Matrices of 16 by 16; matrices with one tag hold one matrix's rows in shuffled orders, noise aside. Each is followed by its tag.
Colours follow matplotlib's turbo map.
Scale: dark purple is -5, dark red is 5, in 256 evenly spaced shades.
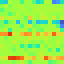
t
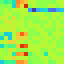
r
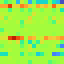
t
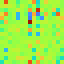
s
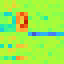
r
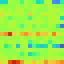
t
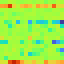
t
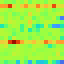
t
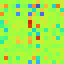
s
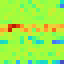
t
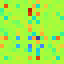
s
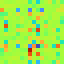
s
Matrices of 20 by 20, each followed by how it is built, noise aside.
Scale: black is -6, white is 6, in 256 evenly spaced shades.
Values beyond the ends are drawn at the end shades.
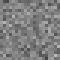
noise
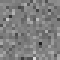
noise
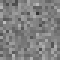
noise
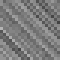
Toeplitz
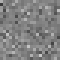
noise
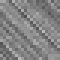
Toeplitz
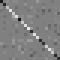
diagonal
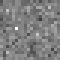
noise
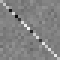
diagonal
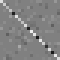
diagonal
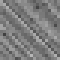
Toeplitz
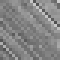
Toeplitz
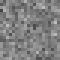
noise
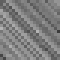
Toeplitz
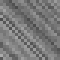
Toeplitz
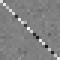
diagonal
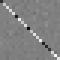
diagonal
